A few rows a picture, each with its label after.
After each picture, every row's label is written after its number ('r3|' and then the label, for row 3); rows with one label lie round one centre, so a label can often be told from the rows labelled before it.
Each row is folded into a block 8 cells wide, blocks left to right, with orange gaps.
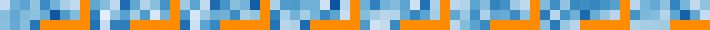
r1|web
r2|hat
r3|hat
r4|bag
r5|bag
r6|web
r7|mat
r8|web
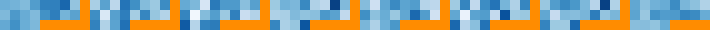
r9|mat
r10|hat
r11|hat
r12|bag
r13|web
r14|hat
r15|bag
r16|web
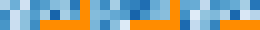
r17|hat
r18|mat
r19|hat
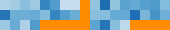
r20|web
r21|mat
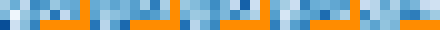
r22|hat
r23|bag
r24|bag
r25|hat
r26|web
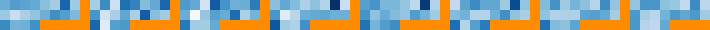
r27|bag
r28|hat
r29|hat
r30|bag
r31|bag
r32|bag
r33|bag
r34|bag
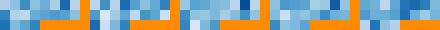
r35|bag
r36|hat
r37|bag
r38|bag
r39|mat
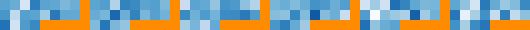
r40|hat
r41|mat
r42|web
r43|mat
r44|hat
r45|hat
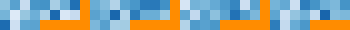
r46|hat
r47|mat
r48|web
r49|hat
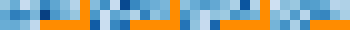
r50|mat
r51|hat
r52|bag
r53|web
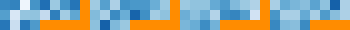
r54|hat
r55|mat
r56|web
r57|bag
